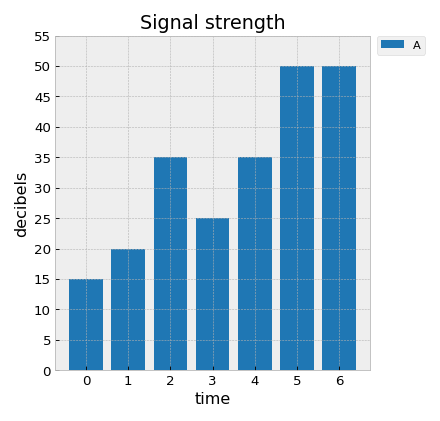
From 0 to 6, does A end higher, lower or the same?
higher
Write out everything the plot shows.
Title: Signal strength
x-axis: time, ticks 0 1 2 3 4 5 6
y-axis: decibels, ticks 0 5 10 15 20 25 30 35 40 45 50 55
Legend: A
Values:
A: 15 20 35 25 35 50 50
